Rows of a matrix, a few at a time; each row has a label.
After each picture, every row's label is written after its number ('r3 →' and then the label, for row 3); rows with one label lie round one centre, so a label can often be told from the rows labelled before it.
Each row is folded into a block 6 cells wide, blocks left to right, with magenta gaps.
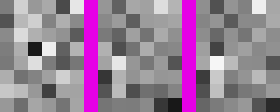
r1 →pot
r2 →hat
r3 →hat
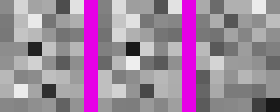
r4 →pot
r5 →pot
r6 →hat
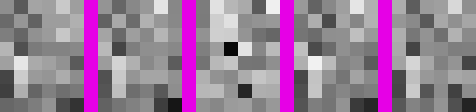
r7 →hat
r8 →hat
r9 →pot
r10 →hat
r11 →hat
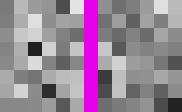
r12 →pot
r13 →hat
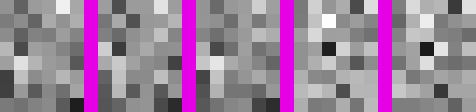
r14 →hat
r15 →hat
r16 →hat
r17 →pot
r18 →pot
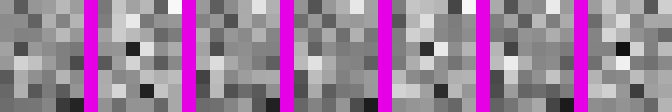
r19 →hat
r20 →pot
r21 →hat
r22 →hat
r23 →pot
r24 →hat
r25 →pot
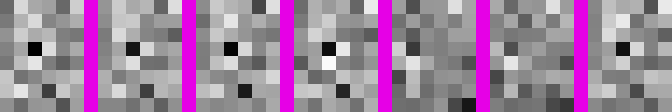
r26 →pot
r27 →pot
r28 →pot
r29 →pot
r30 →hat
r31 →hat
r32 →pot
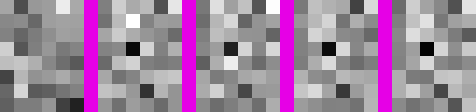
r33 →hat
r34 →pot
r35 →pot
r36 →pot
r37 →pot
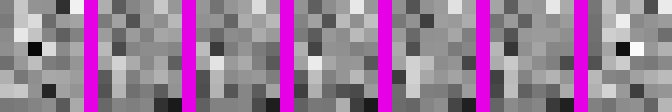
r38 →pot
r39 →hat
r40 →hat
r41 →hat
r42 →hat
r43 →hat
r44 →pot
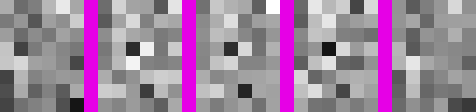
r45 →hat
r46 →pot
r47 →pot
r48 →pot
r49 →hat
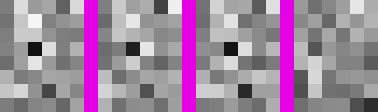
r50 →pot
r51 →pot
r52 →pot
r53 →hat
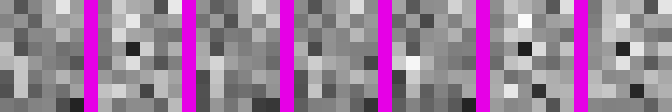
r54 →hat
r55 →pot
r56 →hat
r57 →hat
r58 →hat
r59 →pot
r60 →pot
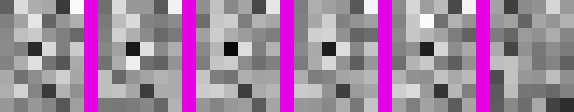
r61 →pot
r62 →pot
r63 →pot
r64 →pot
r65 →pot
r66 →hat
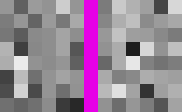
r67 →hat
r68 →pot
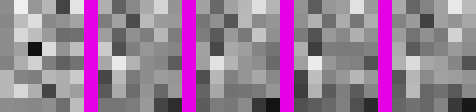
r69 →pot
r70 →hat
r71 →hat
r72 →hat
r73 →hat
